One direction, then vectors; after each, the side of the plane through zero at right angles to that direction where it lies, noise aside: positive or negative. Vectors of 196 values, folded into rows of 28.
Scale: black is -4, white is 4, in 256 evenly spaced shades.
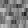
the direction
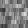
negative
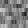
positive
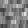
negative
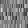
positive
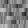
positive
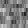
positive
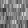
negative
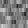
positive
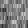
negative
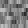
positive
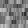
positive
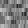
positive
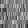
negative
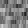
positive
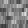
negative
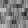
positive
